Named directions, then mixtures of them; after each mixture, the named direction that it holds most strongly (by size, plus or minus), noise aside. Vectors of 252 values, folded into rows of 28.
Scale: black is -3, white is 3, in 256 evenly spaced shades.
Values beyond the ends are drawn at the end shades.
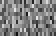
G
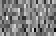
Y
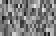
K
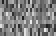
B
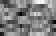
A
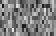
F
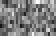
A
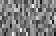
G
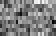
A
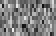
F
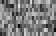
B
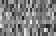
B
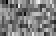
A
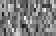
F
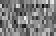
F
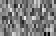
K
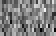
Y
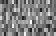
B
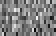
Y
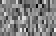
Y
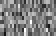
B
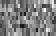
F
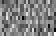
Y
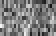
B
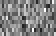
Y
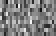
G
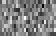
Y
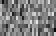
B
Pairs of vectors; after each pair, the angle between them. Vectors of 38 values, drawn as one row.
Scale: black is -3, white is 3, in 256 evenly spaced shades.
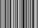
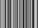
nearly parallel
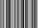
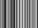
partly opposed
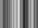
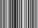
partly opposed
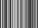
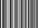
partly aligned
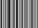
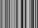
partly aligned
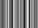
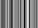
nearly parallel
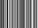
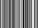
orthogonal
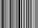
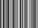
partly opposed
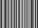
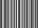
nearly parallel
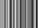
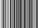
partly aligned
